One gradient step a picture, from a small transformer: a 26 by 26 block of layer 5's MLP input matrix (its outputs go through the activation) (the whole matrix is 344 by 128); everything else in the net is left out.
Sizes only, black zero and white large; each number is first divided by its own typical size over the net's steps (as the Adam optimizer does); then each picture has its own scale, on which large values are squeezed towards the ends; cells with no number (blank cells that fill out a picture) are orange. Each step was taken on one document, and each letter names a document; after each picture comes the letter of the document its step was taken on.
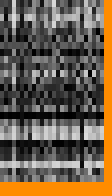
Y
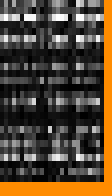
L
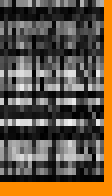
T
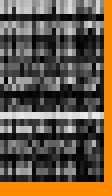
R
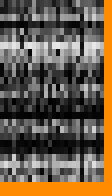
Y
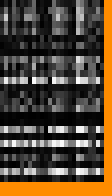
L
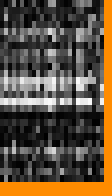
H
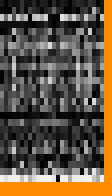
Y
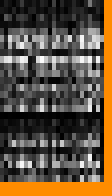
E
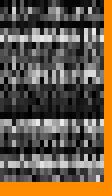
Y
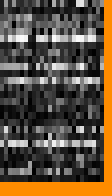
H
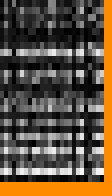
H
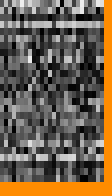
T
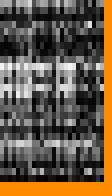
R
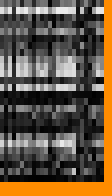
T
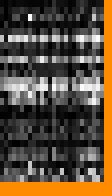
E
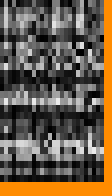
H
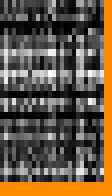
H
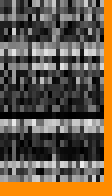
Y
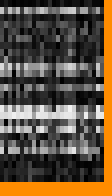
T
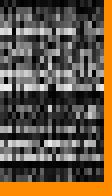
R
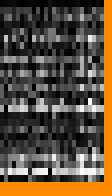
E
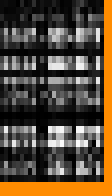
L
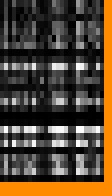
L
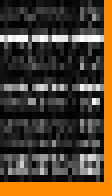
E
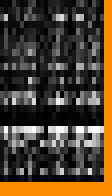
L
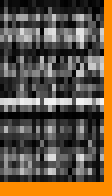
H
